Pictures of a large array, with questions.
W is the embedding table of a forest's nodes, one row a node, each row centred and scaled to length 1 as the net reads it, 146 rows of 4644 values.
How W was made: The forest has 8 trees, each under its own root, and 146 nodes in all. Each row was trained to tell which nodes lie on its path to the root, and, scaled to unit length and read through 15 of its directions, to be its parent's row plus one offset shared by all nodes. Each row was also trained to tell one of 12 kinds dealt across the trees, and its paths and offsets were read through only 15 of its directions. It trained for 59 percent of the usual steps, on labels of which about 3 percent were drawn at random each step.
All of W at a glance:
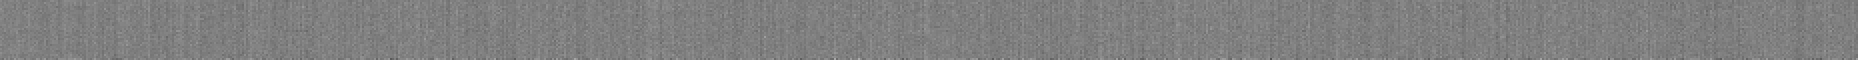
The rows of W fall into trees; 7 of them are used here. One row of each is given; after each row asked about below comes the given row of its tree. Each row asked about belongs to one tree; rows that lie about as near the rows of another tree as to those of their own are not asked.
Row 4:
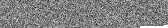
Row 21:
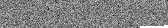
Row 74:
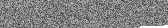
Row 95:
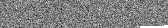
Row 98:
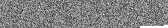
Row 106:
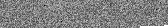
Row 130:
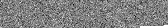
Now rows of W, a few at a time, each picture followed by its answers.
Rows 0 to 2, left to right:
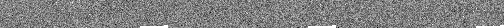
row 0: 74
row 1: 130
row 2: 98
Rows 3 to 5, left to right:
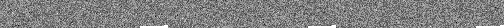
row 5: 98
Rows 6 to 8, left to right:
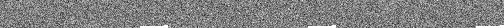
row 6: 74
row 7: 130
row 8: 74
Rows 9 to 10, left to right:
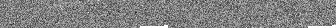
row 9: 106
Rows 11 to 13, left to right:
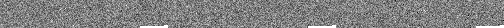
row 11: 130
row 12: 4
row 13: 106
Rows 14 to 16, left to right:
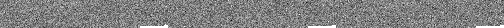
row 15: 106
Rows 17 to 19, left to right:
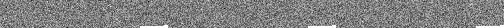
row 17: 130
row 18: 21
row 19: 21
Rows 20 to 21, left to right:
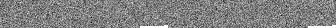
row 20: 130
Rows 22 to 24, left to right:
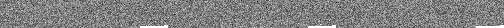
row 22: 106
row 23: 98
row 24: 106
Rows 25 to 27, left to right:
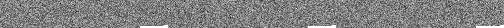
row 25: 74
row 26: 106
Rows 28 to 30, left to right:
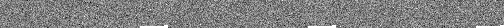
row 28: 98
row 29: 98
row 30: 74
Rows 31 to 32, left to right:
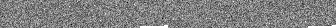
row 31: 95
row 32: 4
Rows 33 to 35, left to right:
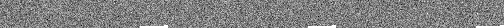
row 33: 98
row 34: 130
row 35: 98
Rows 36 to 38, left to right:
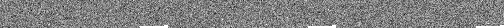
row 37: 98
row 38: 21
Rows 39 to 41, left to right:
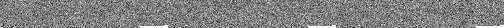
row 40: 98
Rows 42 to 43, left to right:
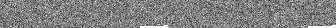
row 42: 106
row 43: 130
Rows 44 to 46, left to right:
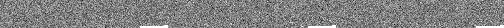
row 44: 74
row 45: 130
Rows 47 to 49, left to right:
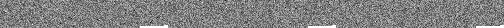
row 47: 98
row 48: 130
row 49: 4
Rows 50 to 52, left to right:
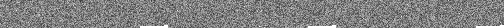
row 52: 106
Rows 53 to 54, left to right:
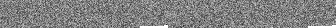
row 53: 21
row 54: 74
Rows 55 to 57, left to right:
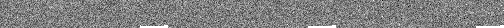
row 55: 106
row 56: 106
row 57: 95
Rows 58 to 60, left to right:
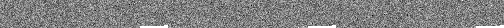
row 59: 130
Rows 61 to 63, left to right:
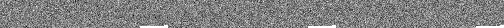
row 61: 98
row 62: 106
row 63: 130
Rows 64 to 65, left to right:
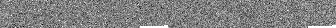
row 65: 95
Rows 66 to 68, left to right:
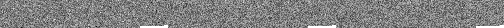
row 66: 74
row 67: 106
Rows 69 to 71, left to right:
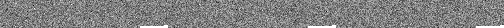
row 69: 106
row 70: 98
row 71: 21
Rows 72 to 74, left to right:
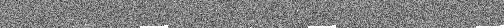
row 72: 74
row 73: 74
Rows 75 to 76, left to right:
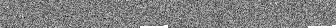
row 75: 4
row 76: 98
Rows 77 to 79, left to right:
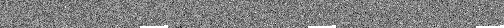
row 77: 95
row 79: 106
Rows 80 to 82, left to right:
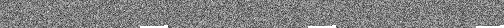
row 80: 106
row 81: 95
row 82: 4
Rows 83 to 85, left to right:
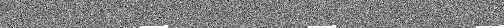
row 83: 130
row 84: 21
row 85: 95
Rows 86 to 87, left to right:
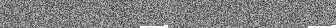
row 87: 4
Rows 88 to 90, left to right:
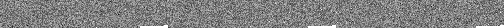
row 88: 106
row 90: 130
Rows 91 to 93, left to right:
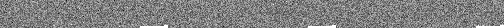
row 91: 98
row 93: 98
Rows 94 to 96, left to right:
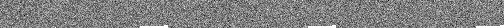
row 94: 98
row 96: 98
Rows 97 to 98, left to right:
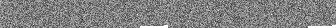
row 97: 4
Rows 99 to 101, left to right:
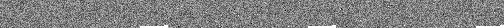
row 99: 98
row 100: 106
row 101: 98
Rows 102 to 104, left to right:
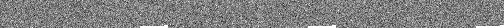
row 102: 95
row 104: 74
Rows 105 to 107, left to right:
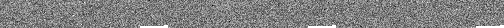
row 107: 130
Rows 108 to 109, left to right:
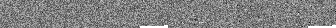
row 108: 98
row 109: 95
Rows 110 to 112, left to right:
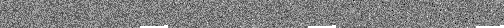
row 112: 98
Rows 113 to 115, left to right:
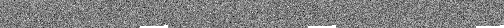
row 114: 106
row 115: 74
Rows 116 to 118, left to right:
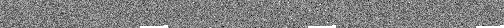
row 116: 106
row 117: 95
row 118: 4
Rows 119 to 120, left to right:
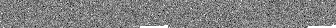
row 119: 130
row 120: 106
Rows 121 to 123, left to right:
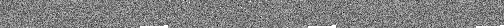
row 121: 130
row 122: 130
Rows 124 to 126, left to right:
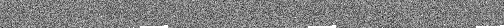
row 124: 74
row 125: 106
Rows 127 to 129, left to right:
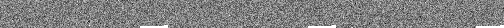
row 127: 74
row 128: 4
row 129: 106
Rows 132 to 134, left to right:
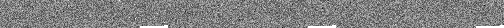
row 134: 106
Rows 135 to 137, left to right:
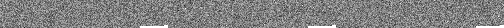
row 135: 98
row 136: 98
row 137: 4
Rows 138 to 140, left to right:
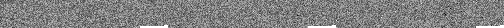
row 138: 95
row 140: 74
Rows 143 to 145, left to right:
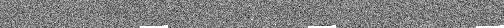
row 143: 74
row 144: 4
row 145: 74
